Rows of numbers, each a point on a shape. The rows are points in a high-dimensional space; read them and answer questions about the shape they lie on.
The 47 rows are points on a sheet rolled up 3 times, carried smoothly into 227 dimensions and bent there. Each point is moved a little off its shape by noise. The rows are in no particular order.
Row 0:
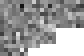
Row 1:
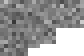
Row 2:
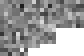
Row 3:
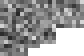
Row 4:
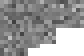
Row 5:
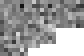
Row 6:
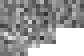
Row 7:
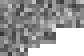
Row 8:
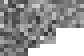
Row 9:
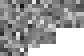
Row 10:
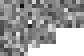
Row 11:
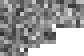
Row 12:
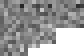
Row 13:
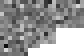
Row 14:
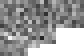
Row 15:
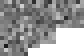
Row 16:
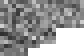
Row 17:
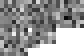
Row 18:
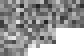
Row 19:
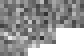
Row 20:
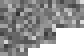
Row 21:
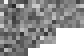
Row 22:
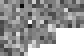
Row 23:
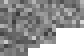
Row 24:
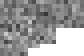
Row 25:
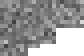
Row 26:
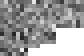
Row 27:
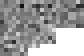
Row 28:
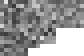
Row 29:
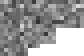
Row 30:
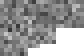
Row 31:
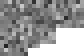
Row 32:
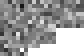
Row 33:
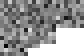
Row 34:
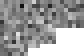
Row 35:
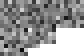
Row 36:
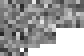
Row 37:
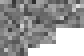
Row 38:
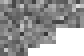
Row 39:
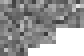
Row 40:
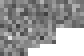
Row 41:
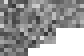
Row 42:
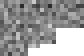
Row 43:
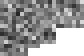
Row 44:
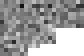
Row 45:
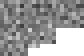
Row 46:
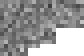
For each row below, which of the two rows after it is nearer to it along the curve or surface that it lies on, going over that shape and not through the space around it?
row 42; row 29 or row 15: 29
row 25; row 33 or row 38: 38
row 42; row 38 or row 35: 38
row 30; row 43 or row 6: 6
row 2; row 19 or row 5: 5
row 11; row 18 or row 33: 18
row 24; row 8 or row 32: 8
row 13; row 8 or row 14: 8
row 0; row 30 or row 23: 23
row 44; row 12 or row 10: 12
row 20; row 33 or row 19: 19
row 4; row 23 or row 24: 24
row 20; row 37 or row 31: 37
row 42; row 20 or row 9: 20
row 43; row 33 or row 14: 14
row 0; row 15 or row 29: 29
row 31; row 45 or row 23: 23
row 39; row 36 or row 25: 25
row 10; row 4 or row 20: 20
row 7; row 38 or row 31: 38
